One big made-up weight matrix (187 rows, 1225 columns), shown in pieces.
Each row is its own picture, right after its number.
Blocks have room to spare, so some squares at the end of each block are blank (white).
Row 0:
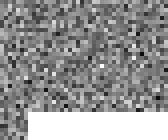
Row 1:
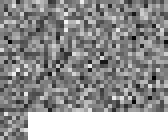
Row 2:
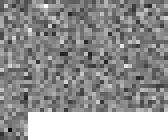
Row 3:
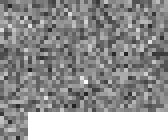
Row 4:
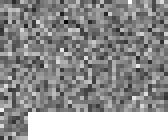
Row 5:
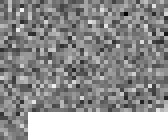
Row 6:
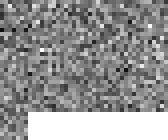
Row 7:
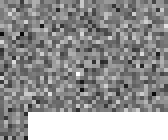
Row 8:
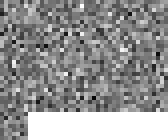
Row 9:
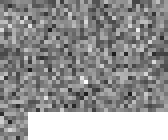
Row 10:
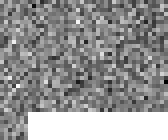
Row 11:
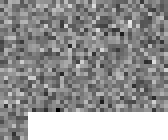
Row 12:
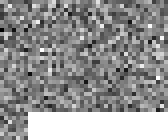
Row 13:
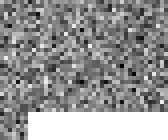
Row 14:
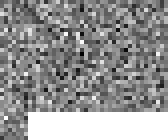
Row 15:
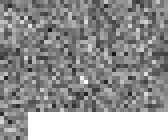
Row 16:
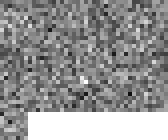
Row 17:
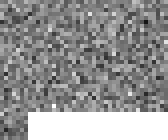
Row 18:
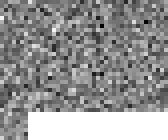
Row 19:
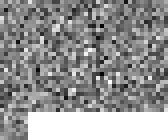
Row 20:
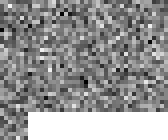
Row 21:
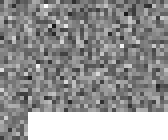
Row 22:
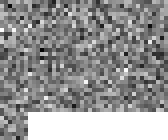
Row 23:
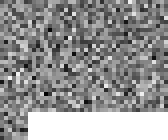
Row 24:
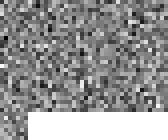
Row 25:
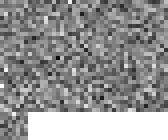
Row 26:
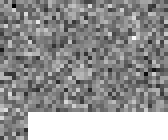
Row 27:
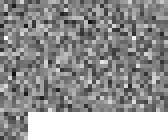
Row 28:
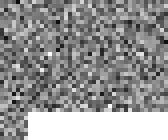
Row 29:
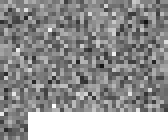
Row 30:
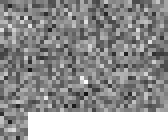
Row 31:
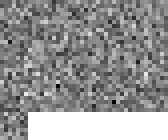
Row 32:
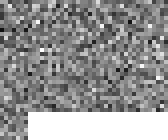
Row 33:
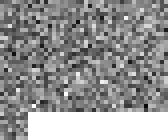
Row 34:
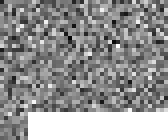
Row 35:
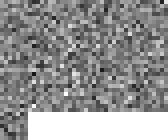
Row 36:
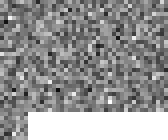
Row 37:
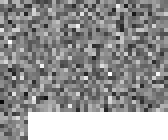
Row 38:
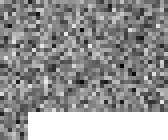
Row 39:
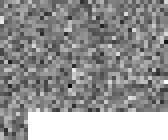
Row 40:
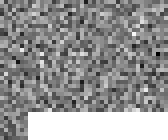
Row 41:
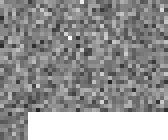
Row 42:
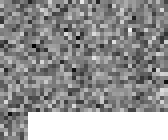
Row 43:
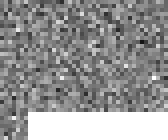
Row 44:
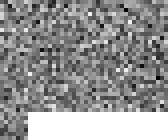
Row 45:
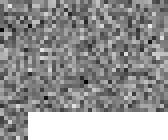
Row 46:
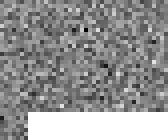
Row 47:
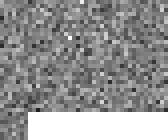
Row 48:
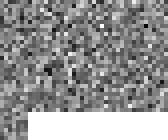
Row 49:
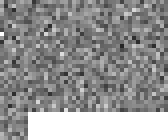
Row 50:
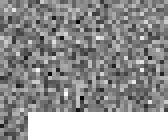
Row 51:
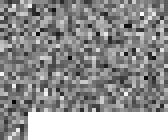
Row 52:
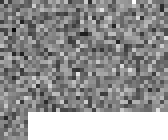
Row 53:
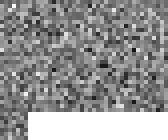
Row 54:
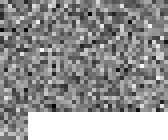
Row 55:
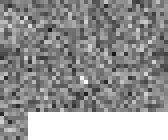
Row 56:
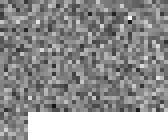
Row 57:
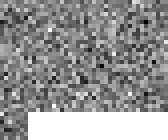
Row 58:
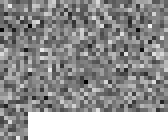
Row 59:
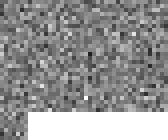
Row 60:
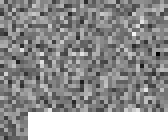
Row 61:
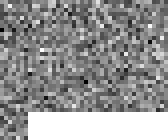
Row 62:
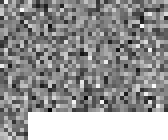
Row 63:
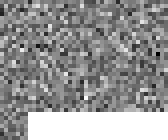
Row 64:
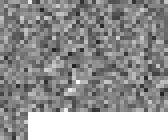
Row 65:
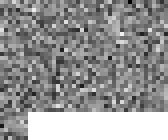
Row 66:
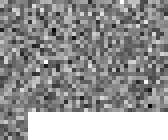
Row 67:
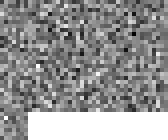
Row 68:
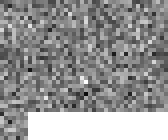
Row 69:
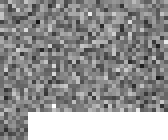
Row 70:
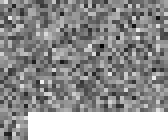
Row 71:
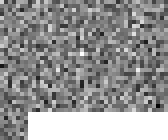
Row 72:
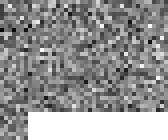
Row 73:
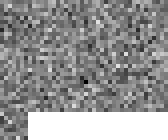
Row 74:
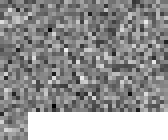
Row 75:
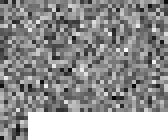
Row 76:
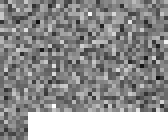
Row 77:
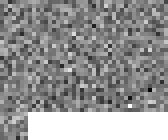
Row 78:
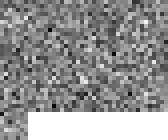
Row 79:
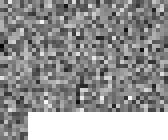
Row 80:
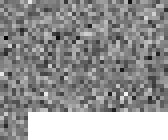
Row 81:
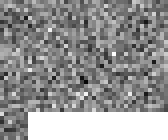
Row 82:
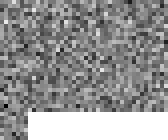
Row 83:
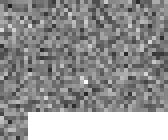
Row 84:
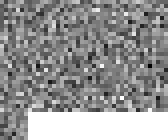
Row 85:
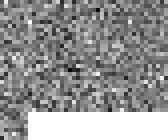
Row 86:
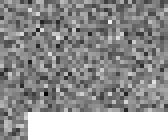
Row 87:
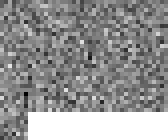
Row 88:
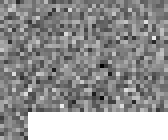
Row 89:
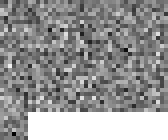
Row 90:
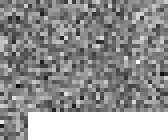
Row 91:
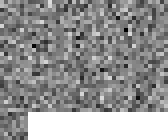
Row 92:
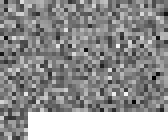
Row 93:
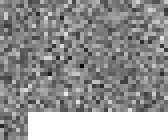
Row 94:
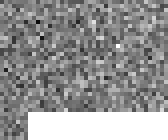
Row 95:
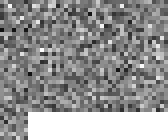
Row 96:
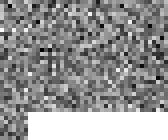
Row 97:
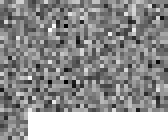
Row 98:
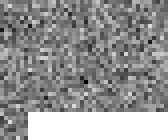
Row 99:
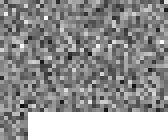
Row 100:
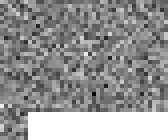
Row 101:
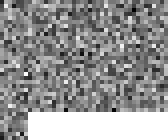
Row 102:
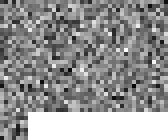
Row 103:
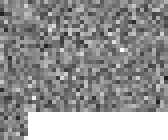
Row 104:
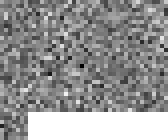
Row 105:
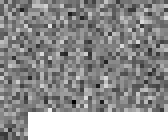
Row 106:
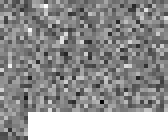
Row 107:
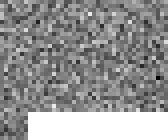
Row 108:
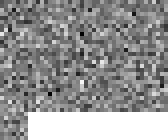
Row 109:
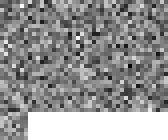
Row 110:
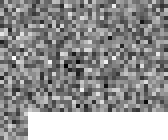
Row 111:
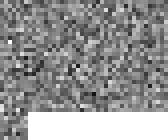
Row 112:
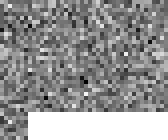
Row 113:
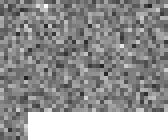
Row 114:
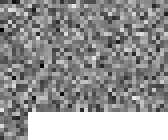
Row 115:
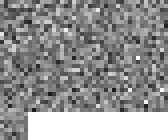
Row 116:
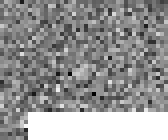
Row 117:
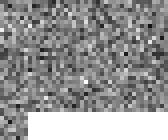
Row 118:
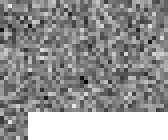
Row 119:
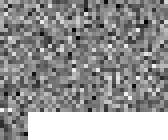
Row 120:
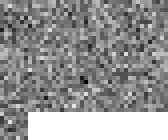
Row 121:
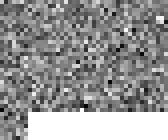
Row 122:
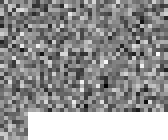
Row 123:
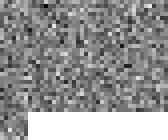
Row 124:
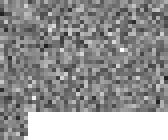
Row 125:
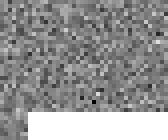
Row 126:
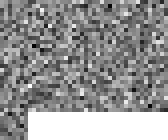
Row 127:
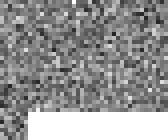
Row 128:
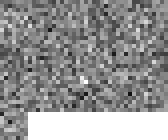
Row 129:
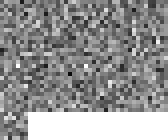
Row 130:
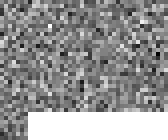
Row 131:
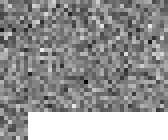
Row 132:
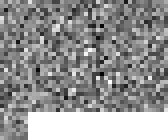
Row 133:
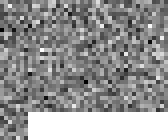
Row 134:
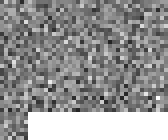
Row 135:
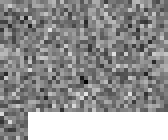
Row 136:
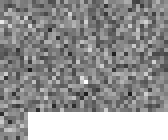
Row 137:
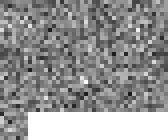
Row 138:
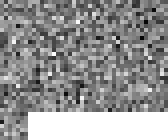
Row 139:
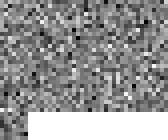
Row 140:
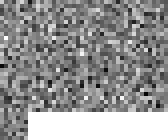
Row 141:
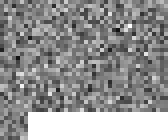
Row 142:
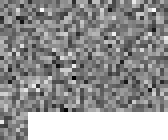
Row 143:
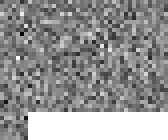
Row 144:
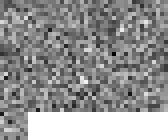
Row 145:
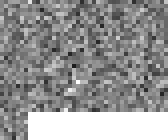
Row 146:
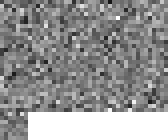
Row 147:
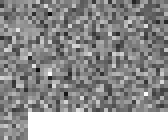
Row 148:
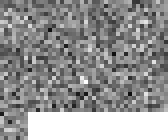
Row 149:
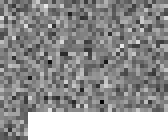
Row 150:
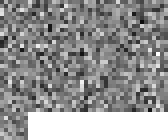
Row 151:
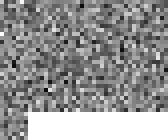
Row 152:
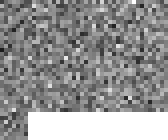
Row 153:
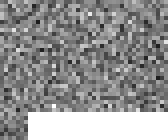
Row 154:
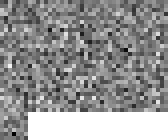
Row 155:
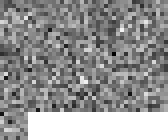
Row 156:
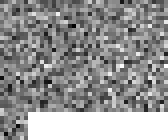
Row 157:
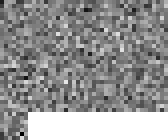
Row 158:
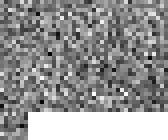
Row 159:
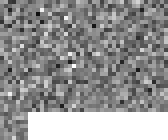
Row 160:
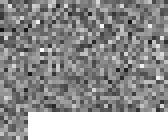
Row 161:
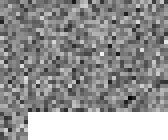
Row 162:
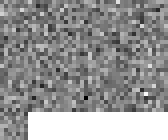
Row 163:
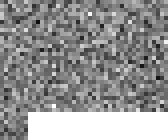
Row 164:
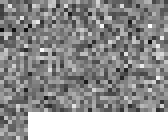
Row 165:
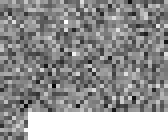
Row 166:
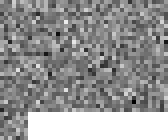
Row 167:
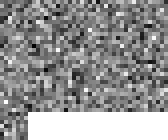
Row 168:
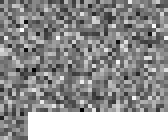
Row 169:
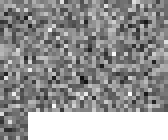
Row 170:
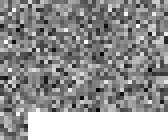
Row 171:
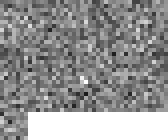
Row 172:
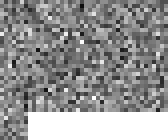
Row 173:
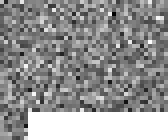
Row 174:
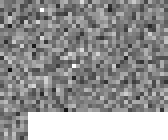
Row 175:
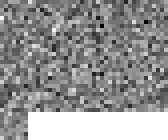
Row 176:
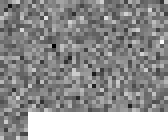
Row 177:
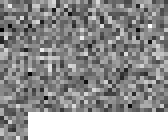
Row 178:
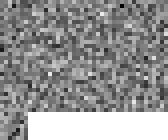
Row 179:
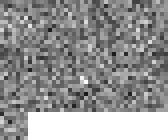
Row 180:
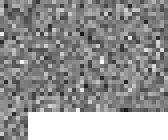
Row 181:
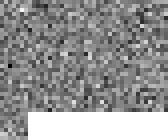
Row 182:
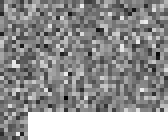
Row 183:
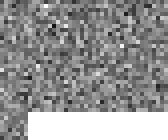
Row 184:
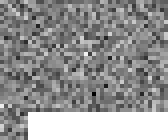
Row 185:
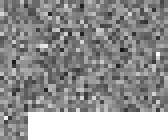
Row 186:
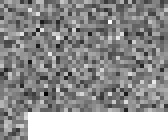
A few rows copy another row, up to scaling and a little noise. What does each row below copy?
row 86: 186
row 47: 41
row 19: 132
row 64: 145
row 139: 119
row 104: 93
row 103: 124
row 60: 40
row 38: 13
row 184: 100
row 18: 175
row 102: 75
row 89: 154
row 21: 183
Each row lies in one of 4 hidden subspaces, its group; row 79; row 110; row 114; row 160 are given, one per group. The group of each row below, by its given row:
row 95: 160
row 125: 79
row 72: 160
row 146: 79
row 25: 79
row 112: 160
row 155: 160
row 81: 160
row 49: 110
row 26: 114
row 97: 110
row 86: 114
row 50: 79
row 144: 160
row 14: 110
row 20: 160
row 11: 114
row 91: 79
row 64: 79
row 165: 114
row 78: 160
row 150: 110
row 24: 110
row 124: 110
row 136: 160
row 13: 79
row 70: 114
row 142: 79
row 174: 79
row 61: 160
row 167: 79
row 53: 114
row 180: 110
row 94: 79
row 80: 114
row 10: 79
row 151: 110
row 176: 79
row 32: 160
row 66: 79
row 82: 114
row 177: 160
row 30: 160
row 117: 160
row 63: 110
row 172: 110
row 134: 110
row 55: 160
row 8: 110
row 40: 110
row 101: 110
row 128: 160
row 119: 79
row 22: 160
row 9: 160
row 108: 110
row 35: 79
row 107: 160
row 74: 160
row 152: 79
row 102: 114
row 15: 160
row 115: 110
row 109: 79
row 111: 114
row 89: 110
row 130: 110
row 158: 114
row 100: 114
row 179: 160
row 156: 79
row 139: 79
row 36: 114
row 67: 110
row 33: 79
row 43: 114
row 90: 79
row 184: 114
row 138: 79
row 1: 114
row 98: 160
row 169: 160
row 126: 79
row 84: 110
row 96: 160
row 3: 160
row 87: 110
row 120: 160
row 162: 110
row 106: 110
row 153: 160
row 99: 79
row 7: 110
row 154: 110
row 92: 114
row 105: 110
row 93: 79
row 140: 110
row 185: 110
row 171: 160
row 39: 79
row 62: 110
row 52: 79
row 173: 114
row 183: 110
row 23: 114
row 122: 110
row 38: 79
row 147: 79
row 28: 114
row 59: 110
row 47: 79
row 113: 110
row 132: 79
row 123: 110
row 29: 160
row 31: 114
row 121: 114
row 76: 160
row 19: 79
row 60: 110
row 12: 160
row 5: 79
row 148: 160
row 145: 79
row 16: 160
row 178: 114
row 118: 160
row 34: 79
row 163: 160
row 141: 114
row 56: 160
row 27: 114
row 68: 160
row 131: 160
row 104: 79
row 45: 160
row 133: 160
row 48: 79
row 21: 110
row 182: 110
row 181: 110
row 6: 160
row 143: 114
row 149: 110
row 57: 160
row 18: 79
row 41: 79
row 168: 114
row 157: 110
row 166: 114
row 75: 114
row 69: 160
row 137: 160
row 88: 114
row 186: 114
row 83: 160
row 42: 79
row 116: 114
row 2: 110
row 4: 114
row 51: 114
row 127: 79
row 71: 110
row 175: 79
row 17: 160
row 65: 114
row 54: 160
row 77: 79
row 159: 79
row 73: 160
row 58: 160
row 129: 114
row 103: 110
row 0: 110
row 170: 79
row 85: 110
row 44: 160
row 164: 160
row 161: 79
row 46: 114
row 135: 160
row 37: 114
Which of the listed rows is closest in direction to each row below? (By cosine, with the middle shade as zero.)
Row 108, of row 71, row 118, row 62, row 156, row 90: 62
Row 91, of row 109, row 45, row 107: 107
